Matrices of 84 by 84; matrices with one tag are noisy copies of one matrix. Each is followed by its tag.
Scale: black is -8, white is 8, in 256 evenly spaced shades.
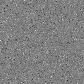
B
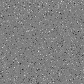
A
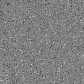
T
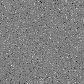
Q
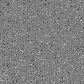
T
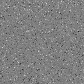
A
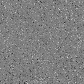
Q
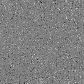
Q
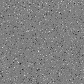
A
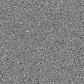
A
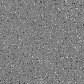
Q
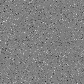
B
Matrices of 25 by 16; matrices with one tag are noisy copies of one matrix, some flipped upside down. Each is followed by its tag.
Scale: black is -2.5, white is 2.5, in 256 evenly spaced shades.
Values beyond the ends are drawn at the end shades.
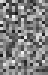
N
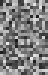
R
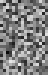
N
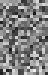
R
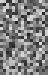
N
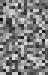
N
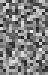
N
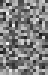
R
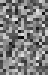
N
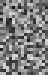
N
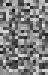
R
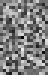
N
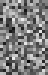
N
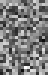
R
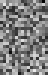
R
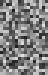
R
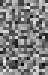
R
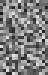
N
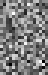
N
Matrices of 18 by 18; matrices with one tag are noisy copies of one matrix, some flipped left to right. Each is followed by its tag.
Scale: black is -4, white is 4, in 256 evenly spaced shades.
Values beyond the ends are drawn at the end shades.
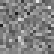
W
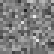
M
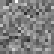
W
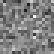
M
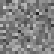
W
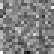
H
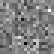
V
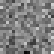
H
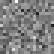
W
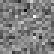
M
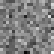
H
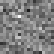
M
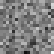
H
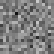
W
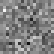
V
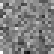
H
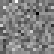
W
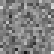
H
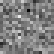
M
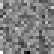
H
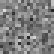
V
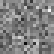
V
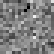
M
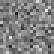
W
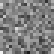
H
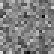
H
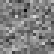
M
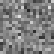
M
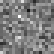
M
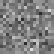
V
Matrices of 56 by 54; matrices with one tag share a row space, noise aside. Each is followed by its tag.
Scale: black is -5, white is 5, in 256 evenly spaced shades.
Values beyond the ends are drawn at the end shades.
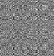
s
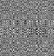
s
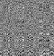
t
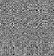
s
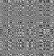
t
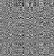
t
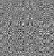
t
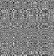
s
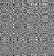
s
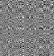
t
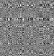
t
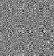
t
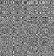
s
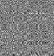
s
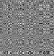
t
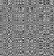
t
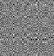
s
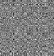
s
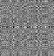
s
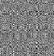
s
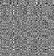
s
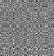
s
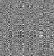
t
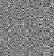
t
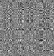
t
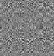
t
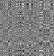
t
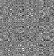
t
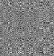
t
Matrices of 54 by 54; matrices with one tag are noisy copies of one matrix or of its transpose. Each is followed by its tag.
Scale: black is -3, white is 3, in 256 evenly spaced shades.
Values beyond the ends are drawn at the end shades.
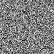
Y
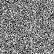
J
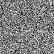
J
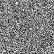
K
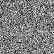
J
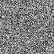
K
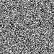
Y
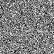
J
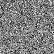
J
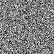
Y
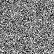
J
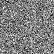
J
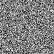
Y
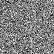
J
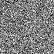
J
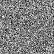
K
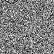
J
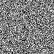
Y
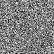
K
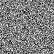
Y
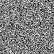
Y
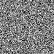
Y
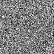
K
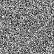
K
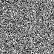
J
